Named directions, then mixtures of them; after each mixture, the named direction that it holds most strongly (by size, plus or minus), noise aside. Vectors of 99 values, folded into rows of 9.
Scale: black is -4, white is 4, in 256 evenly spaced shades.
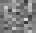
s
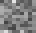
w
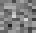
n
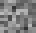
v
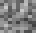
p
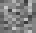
s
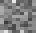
w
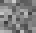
w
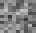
v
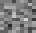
n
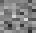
n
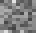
w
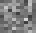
s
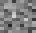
n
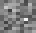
s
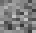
n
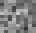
v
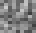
p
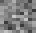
w
